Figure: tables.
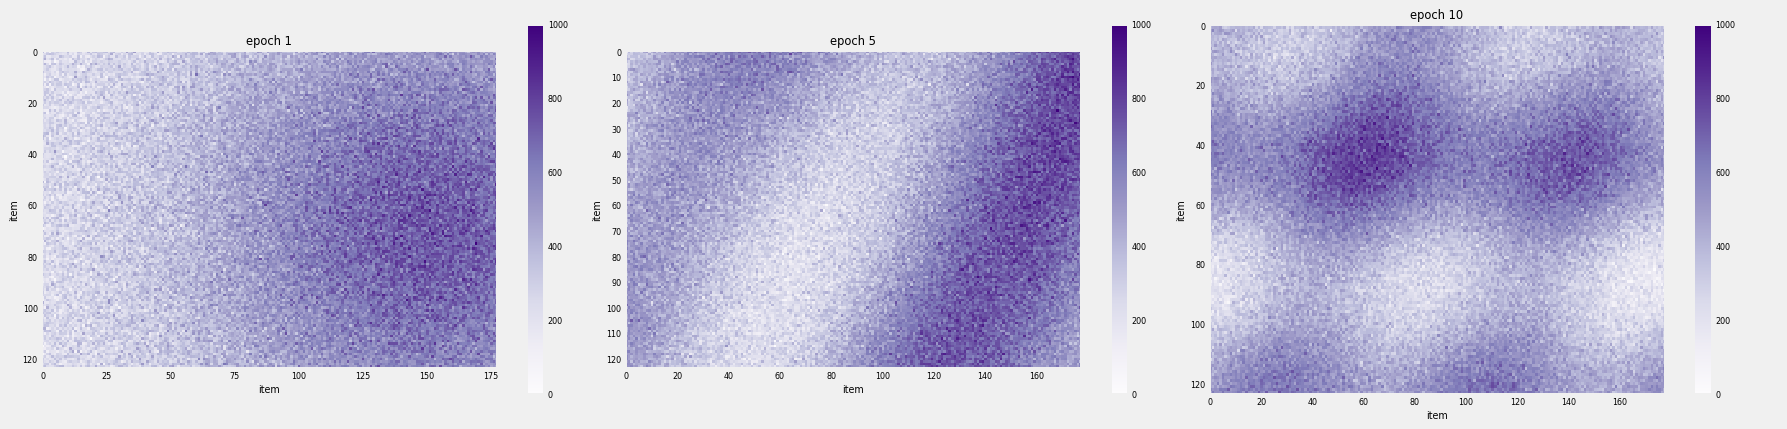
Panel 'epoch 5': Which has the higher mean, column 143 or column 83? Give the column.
143
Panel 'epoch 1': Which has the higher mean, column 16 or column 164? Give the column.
164
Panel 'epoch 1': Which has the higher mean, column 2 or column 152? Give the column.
152
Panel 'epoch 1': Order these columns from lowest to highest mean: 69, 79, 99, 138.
69, 79, 99, 138
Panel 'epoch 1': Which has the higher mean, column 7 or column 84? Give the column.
84
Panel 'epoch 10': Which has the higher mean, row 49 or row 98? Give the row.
49
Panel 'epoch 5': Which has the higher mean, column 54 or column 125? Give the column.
125
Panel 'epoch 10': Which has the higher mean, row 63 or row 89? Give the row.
63
